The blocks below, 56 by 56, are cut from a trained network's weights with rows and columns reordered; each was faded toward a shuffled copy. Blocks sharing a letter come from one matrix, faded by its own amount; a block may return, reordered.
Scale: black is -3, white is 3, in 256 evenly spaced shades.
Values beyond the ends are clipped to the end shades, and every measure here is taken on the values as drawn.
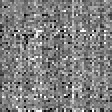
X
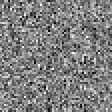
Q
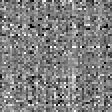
X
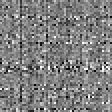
X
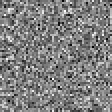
Q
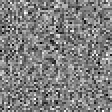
Q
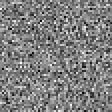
Q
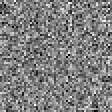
Q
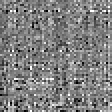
X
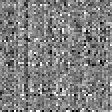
X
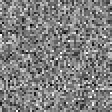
Q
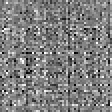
X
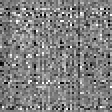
X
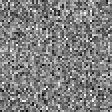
Q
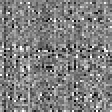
X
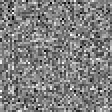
Q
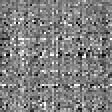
X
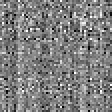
X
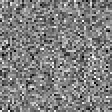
Q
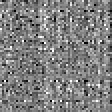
X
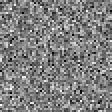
Q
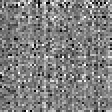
X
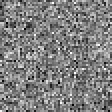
Q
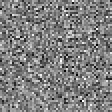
Q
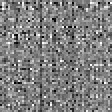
X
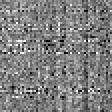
X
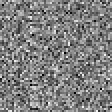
Q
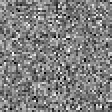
Q
